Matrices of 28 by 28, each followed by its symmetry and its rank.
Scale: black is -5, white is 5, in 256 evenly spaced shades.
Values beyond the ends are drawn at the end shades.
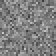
neither, full rank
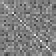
symmetric, rank five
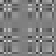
symmetric, rank one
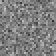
neither, full rank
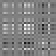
symmetric, rank one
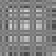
symmetric, rank one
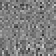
neither, rank five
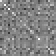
symmetric, rank five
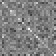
symmetric, rank five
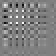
symmetric, rank one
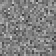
neither, full rank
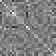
symmetric, rank five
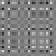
symmetric, rank one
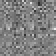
neither, rank five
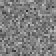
neither, full rank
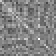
symmetric, rank five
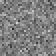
neither, full rank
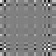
symmetric, rank one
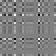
symmetric, rank one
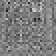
neither, rank five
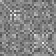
symmetric, rank five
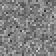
neither, full rank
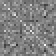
symmetric, rank five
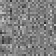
neither, rank five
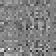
neither, rank five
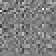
neither, rank five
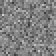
neither, full rank
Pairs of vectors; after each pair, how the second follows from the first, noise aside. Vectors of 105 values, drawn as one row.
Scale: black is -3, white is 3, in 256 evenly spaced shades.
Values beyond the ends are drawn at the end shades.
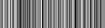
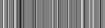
partly zeroed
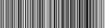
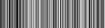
wrapped around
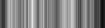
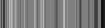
partly zeroed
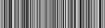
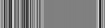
partly zeroed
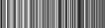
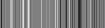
partly zeroed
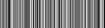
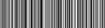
wrapped around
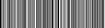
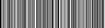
copied
